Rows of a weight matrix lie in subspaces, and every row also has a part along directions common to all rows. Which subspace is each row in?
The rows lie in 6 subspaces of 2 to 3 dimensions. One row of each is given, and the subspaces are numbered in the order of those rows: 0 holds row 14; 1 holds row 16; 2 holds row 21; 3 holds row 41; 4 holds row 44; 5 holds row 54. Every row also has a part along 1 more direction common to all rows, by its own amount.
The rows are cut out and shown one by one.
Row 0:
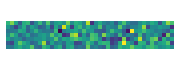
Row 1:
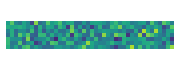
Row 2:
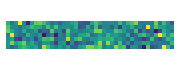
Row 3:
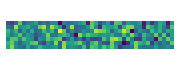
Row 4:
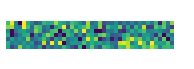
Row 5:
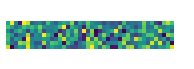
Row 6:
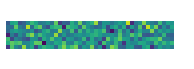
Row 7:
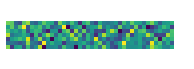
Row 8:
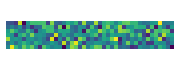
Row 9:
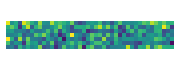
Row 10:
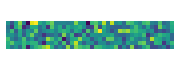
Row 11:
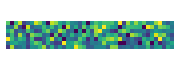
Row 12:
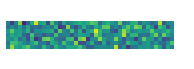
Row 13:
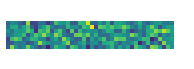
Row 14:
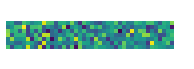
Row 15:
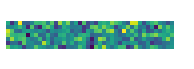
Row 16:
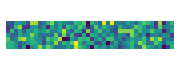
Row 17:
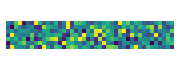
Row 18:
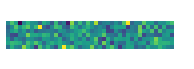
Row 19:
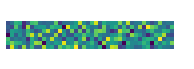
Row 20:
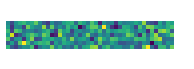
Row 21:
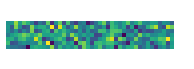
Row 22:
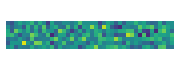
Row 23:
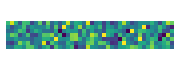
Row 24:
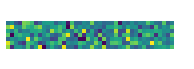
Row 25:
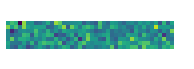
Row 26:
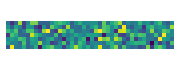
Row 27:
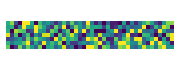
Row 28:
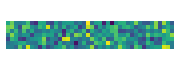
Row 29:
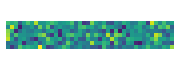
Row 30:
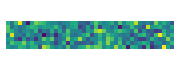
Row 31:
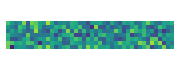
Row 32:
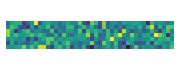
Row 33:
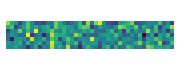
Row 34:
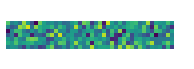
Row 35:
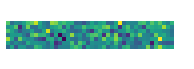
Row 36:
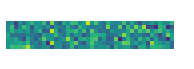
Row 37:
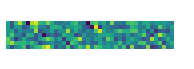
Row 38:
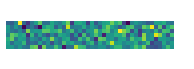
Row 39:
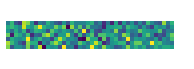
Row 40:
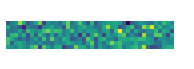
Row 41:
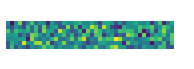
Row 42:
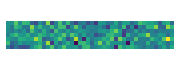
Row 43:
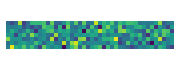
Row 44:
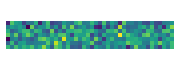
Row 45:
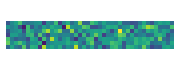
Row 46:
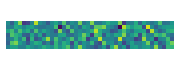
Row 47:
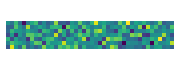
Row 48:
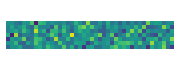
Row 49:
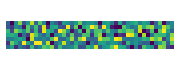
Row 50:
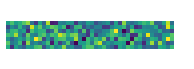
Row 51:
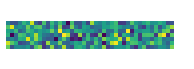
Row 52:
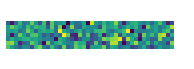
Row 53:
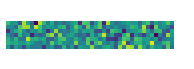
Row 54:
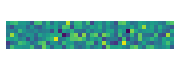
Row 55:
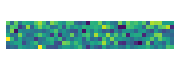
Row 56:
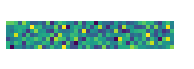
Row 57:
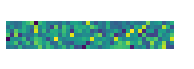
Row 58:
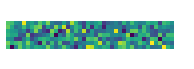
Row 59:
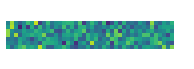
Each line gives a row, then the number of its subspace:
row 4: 2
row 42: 2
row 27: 3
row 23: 5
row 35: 4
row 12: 2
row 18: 0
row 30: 1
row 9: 4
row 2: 1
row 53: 4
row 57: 3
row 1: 3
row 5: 3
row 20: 3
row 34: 4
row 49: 3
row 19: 0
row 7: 0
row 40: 0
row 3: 5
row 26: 4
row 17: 5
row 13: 1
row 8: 2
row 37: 1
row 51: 5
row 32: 4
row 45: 0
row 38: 0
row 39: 5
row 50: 2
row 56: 2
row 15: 0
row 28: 1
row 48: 3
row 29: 4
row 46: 2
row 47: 0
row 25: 2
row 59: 4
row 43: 2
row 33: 0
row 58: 1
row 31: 1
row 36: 2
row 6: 0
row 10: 1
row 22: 3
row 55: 4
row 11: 4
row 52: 5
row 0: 5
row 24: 5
